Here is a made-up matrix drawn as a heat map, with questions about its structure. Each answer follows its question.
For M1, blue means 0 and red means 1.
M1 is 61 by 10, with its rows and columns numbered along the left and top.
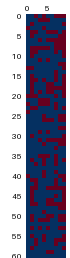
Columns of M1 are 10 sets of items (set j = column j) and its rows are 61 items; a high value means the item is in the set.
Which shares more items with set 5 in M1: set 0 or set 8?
set 8
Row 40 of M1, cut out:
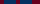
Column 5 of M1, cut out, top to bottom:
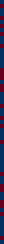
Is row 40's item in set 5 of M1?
no
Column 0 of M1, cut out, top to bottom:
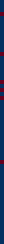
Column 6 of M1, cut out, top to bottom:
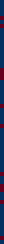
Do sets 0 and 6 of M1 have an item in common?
no
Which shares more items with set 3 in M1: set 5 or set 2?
set 5
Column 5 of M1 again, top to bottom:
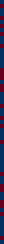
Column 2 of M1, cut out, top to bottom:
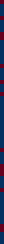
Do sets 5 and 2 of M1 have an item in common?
yes
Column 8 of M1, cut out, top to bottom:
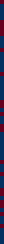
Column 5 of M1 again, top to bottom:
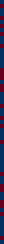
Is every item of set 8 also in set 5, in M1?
no
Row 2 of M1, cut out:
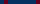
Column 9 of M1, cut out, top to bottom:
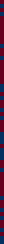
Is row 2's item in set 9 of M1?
yes
